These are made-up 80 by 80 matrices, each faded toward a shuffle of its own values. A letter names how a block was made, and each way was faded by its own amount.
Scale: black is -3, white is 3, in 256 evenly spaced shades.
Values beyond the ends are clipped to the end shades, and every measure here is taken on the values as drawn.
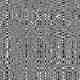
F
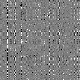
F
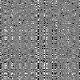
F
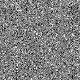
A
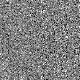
A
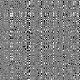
F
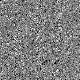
A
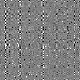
F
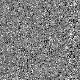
A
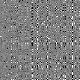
F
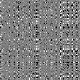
F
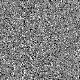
A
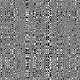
F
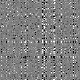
F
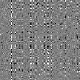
F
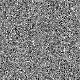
A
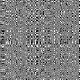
F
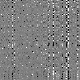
F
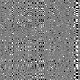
F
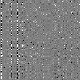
F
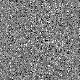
A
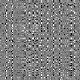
F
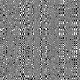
F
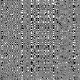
F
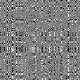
F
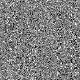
A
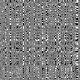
F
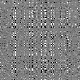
F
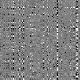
F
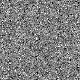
A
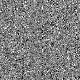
A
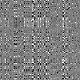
F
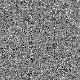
A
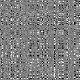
F
